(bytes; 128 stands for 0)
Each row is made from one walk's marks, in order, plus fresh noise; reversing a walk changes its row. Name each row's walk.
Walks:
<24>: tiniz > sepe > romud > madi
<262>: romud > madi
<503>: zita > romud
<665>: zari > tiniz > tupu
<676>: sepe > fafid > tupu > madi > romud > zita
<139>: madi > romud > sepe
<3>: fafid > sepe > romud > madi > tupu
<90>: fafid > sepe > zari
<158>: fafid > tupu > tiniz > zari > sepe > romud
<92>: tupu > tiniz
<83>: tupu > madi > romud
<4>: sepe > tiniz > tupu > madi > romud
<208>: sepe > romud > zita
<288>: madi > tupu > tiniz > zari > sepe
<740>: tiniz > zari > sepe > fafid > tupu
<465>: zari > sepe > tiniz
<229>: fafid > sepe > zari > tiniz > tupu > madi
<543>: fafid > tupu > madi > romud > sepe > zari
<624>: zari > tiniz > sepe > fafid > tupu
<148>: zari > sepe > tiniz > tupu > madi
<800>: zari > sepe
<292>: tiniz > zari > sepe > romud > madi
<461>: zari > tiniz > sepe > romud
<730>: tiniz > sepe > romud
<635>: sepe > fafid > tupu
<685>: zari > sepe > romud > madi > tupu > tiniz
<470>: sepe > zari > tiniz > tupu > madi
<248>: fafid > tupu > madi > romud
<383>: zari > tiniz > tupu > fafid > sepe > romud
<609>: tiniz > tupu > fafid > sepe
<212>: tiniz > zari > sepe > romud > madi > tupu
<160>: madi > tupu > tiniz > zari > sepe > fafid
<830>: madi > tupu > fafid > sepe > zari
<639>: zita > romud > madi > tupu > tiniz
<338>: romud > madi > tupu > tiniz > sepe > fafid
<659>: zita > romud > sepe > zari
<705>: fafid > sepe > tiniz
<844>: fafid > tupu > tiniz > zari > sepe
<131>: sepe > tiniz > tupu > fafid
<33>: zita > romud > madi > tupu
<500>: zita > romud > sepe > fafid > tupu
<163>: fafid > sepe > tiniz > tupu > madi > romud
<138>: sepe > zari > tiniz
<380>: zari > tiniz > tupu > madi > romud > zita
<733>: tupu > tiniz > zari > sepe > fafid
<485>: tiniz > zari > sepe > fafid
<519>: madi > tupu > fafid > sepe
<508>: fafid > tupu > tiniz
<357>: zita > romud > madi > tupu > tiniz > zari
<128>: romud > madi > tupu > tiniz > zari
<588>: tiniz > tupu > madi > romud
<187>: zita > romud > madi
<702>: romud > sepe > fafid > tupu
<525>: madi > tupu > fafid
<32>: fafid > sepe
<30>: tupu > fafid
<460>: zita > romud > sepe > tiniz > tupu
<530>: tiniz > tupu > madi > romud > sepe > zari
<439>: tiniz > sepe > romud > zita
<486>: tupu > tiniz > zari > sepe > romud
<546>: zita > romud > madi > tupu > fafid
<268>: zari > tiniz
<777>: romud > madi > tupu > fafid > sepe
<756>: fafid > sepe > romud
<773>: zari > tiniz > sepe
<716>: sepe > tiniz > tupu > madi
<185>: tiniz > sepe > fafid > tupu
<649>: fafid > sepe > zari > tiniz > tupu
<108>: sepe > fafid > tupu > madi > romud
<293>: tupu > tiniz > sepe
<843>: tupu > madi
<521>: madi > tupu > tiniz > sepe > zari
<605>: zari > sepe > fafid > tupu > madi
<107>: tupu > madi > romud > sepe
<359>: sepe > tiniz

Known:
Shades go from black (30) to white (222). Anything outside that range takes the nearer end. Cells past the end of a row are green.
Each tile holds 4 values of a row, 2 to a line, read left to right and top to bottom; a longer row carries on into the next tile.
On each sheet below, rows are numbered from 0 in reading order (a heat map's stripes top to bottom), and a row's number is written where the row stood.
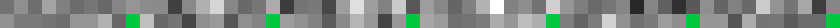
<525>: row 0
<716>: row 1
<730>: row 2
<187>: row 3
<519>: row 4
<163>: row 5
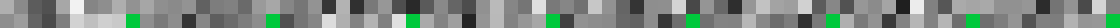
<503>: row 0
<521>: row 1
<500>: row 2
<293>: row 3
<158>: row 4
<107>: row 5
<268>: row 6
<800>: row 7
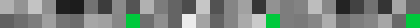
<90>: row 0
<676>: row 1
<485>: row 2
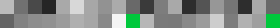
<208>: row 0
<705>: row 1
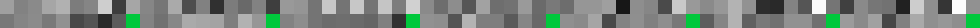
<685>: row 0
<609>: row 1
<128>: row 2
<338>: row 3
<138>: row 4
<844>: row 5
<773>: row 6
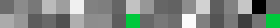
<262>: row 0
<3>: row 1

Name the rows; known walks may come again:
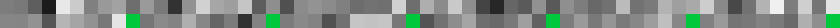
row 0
<460>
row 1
<107>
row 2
<30>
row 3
<733>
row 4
<546>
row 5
<380>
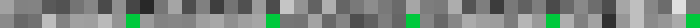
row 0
<32>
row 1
<185>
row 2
<288>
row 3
<609>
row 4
<293>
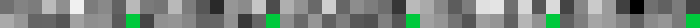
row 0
<262>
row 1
<158>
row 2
<470>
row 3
<639>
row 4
<740>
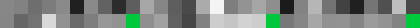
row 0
<519>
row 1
<503>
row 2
<624>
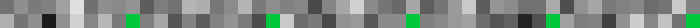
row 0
<92>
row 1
<248>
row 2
<716>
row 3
<292>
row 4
<508>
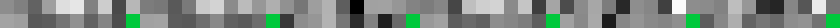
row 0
<588>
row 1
<4>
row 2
<543>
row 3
<83>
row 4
<465>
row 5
<844>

